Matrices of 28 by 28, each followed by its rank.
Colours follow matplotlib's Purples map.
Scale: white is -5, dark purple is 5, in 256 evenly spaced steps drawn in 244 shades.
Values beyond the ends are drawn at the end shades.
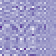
three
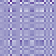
one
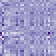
three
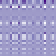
one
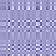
one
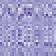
three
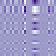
one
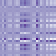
one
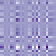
one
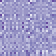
three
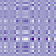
one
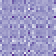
three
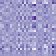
three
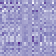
three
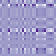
one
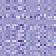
three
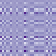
one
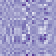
three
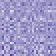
three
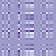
one
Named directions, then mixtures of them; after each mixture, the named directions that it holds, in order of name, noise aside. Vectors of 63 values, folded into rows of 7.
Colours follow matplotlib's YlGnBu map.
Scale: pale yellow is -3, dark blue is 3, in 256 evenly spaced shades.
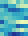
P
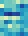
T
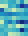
P, T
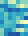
P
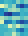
P, T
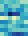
P, T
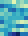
P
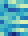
P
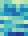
P, T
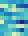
P, T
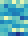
P, T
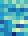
P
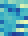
P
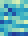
P, T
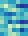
P, T
